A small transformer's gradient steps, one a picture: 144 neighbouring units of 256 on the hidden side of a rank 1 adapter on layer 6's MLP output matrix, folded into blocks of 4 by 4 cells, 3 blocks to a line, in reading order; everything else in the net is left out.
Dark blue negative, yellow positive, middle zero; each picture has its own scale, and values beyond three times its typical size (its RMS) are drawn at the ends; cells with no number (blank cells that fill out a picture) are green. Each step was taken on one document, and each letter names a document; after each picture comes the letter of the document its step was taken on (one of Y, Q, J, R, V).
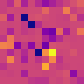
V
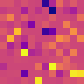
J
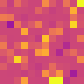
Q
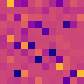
V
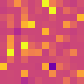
J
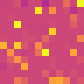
Q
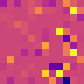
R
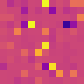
J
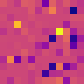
R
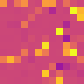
R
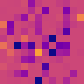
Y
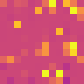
R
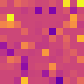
Q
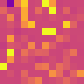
J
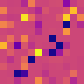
Y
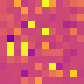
J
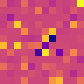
Q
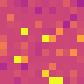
Q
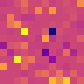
Q
